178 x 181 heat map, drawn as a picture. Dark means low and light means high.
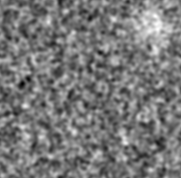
Mirror symmetry: none. Bumps: one, in the top right. Grain: blotchy. Stripes: none. Lone odd cells: none. Ninth with the highest average: top right.
